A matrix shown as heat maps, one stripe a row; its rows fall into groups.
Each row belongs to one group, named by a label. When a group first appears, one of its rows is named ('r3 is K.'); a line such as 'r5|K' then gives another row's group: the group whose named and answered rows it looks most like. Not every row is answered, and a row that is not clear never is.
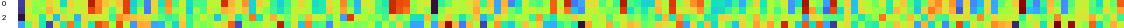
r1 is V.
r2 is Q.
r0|V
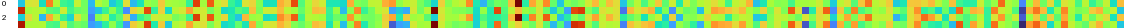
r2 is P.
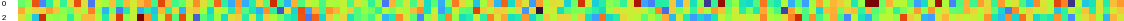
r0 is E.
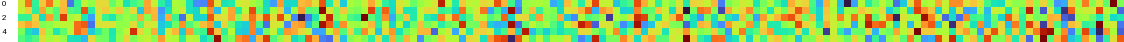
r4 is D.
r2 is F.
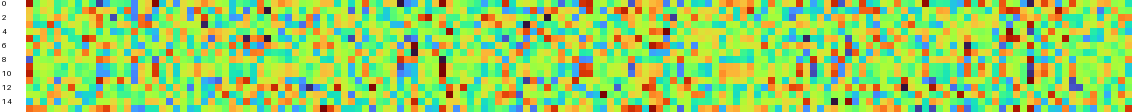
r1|D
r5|D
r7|D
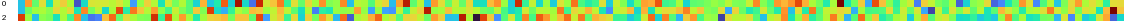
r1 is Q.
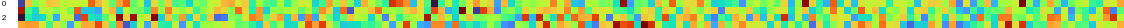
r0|V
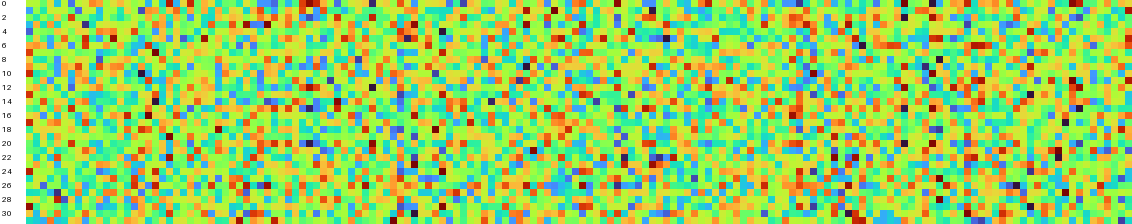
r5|P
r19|D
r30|D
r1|P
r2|F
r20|F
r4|V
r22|D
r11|E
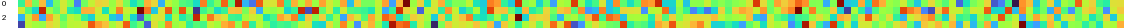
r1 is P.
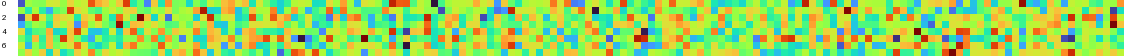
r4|D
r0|V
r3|Q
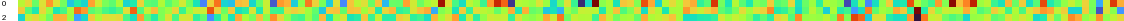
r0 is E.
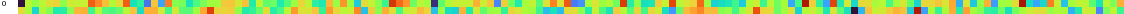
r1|D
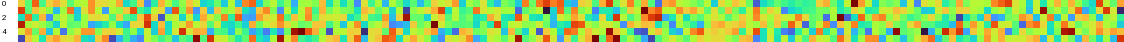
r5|P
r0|D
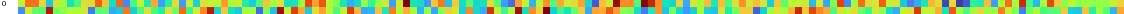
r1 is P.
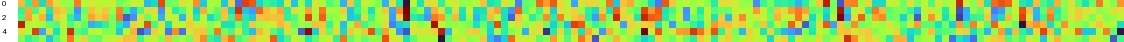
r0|D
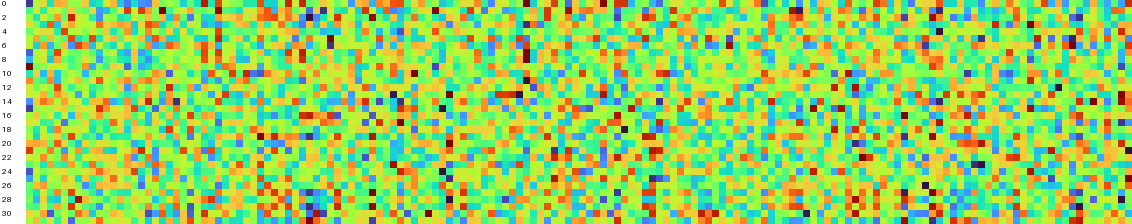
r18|D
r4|Q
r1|Q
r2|F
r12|D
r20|E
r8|P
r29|F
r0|P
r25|P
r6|E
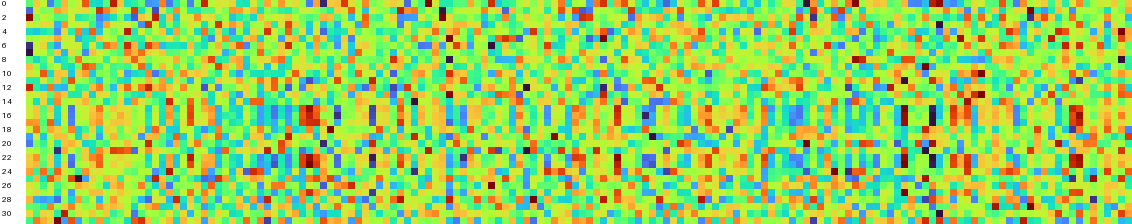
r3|Q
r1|V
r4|Q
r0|P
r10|E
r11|F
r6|Q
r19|P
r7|Q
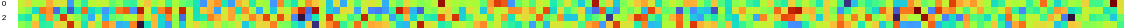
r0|E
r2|F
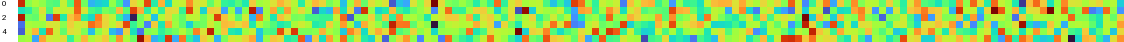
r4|P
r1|D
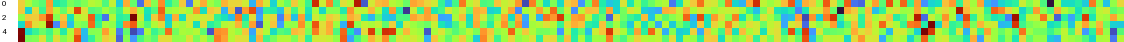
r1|D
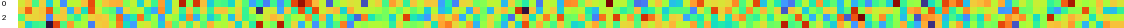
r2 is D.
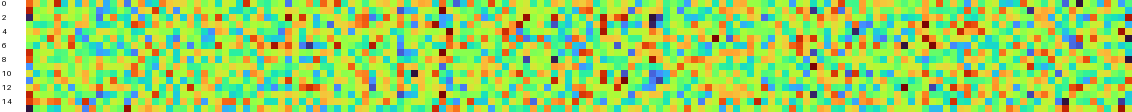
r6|F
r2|P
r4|E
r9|V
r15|Q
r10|D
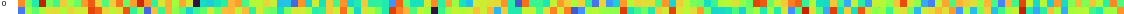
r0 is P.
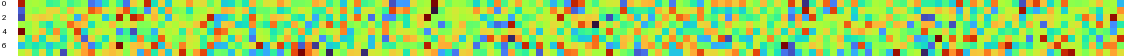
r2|Q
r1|V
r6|Q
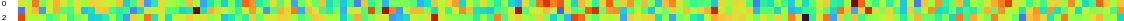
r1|P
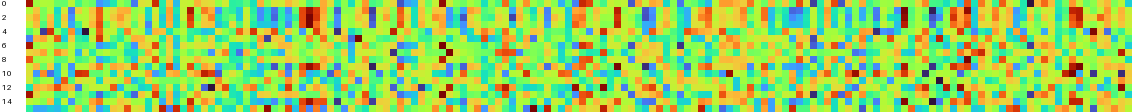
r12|E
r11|Q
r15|Q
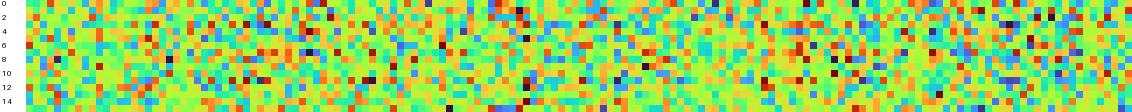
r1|E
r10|D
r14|P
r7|F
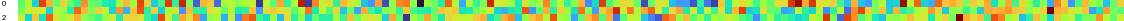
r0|P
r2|D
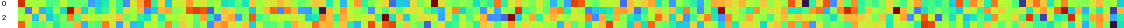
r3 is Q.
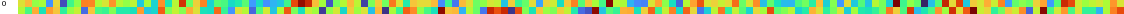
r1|E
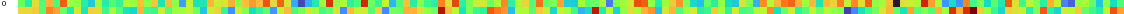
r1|E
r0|F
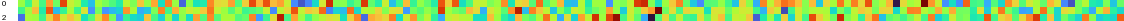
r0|F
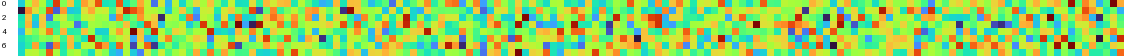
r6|Q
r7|P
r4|Q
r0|Q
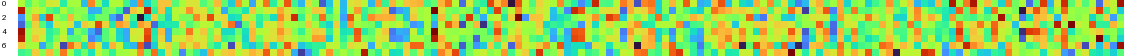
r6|E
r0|E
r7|F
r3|Q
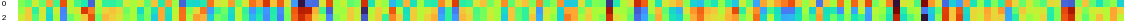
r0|F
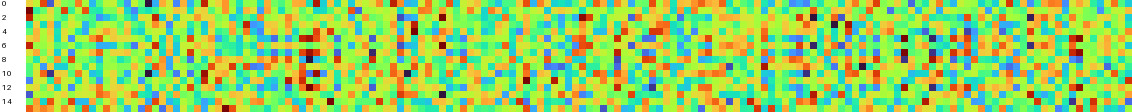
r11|P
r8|F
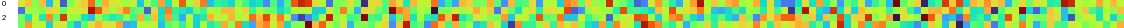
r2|F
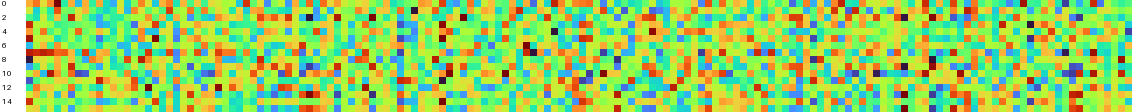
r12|Q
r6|P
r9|F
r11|V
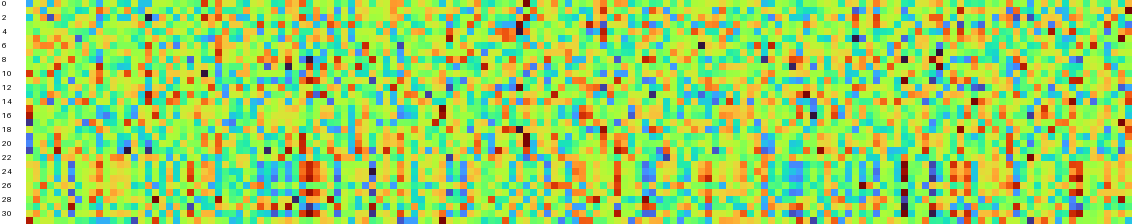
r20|P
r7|Q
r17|Q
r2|P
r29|F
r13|P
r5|E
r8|F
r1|E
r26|D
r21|P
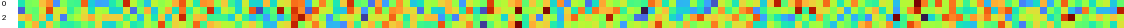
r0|P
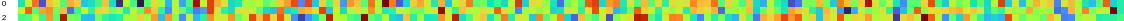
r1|E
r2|F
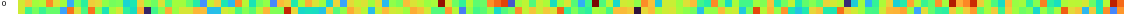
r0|E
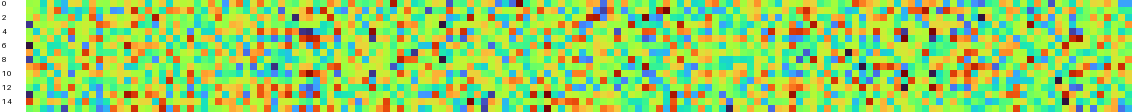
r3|V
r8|V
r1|P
